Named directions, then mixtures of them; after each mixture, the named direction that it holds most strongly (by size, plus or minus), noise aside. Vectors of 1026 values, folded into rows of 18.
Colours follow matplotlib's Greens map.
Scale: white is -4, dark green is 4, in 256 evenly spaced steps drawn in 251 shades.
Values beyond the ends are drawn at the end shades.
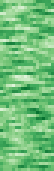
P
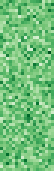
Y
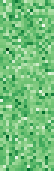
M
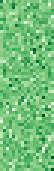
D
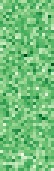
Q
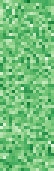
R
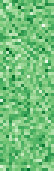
M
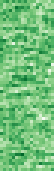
P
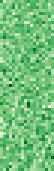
D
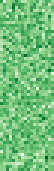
Q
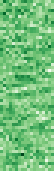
P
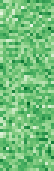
R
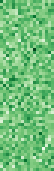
Y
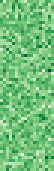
Q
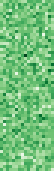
Q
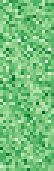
Y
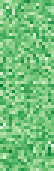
R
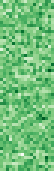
Q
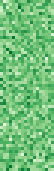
R
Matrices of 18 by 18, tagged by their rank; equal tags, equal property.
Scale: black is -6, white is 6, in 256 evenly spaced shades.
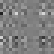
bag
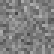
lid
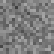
lid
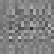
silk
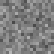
lid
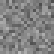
lid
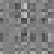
bag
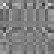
bag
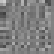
bag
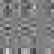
bag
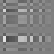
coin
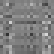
bag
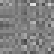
silk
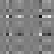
coin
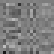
silk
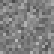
lid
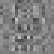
silk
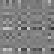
bag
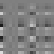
coin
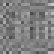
silk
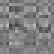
bag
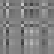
coin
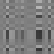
coin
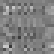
silk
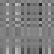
coin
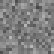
lid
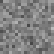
lid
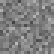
lid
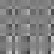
coin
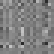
silk
